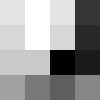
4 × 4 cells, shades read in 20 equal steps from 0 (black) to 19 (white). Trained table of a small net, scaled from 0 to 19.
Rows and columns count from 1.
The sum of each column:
60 62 40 19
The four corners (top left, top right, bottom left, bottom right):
17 4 12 10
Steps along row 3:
same down up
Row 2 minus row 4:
4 10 9 -7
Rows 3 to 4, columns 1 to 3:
15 15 0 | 12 9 7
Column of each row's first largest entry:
2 2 1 1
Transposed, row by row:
17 16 15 12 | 19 19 15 9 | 17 16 0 7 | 4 3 2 10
